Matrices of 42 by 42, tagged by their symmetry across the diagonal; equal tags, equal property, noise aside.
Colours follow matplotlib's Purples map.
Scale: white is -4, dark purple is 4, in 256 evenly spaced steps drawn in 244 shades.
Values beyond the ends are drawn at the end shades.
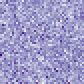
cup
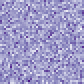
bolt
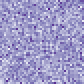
bolt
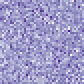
cup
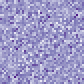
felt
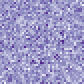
felt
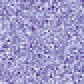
bolt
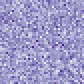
bolt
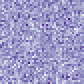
cup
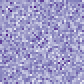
felt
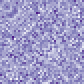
felt
